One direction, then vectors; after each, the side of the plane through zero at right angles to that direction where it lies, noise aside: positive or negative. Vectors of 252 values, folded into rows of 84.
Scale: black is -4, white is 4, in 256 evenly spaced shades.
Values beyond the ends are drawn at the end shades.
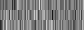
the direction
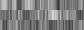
negative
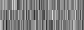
negative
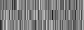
positive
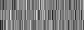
positive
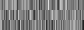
negative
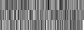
positive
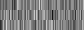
positive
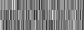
negative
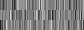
positive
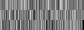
negative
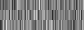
positive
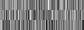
negative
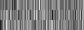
positive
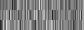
positive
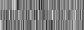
negative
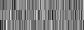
positive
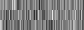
negative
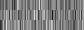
positive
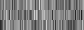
positive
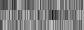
positive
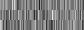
negative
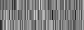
positive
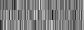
positive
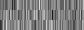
positive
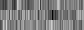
positive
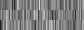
positive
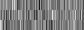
negative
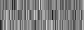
positive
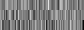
negative
